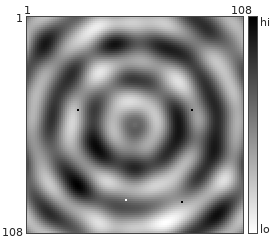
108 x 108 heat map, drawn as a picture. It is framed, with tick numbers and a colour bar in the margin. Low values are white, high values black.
There is no overall slope. Four lone cells stand out: three far higher and one far lower than their neighbours. There is no seam. Rings spread out from the centre. The bottom middle is the ninth with the lowest average.
